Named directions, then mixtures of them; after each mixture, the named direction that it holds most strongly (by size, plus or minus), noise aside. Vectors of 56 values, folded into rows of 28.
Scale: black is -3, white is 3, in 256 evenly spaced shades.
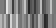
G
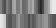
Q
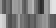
Q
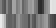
Q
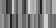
G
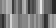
Q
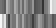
Q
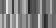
G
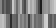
Q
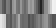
Q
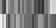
Q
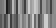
G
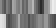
Q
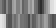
Q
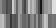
Q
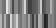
G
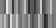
G
